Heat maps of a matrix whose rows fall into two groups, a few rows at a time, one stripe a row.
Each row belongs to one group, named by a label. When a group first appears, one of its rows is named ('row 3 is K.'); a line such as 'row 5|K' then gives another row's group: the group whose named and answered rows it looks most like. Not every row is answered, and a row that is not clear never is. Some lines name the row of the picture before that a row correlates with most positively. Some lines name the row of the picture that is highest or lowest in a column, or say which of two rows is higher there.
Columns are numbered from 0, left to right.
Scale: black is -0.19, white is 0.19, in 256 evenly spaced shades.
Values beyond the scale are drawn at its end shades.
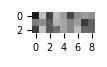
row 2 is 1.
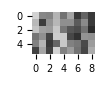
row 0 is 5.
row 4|1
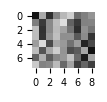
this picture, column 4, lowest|7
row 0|1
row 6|1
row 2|5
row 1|5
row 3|5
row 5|5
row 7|5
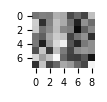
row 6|5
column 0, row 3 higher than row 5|Yes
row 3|5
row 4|5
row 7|1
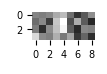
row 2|5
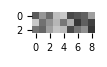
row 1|5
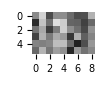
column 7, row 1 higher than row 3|No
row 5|1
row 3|1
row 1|1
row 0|1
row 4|5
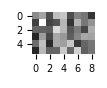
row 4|1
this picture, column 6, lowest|4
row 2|1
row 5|1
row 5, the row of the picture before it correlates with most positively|3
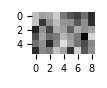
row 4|1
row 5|1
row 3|1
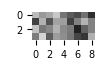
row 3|1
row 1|1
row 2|5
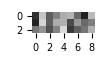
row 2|1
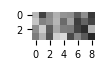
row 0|5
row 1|5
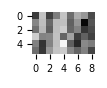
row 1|1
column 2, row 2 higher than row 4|No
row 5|5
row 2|1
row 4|5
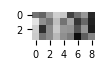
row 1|5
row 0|5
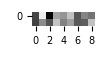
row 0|1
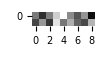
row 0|5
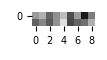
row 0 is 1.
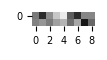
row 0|5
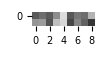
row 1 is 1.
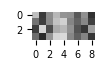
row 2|1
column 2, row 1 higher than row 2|Yes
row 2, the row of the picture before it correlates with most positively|0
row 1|5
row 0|5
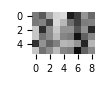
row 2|5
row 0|5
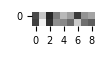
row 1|1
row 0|1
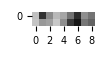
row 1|5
